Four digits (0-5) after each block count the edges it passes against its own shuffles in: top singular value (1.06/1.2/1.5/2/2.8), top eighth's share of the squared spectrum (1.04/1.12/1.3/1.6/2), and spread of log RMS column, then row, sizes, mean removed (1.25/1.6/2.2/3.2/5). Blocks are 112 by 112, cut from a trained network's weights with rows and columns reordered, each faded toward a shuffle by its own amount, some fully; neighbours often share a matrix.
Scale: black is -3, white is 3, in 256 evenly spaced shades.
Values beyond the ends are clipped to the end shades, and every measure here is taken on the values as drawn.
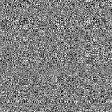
4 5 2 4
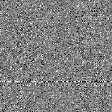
4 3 2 2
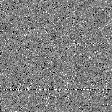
3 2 1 1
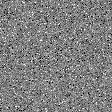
0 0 0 0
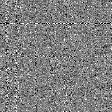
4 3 3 2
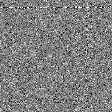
3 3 2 1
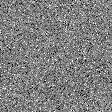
0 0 0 0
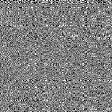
4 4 2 4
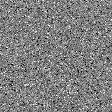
1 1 0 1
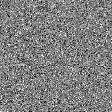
3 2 0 1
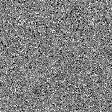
2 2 0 1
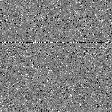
4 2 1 2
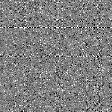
4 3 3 2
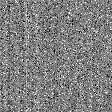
2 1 0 0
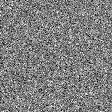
0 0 0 0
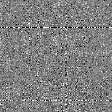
4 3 2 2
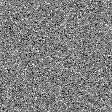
0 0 0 0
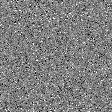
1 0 0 0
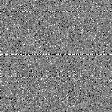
4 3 1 2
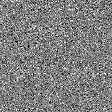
2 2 0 2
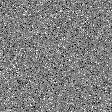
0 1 0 0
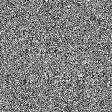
2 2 0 1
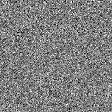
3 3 0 1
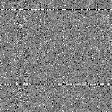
4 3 2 2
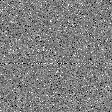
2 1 0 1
